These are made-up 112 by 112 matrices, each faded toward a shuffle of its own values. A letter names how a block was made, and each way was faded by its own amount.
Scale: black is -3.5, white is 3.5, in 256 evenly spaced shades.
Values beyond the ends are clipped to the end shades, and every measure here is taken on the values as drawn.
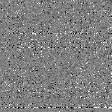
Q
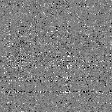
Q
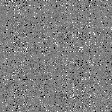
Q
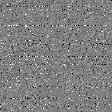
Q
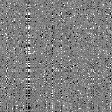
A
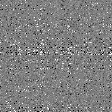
Q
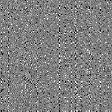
A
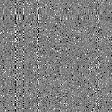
A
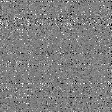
Q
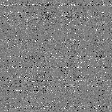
Q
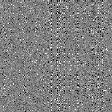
A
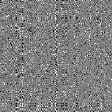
A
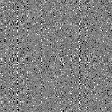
A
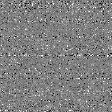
Q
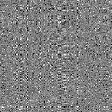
A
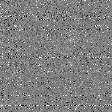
Q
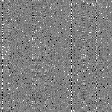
A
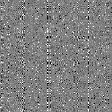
A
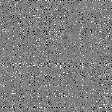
Q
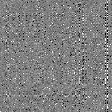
A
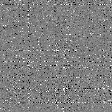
Q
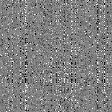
A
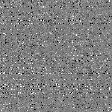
Q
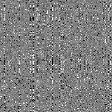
A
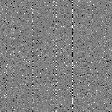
A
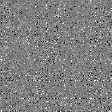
Q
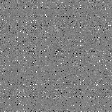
Q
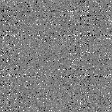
Q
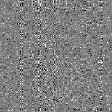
A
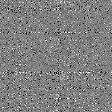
Q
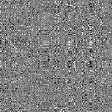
A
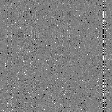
A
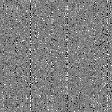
A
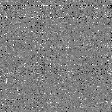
Q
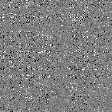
Q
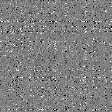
Q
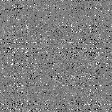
Q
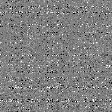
Q
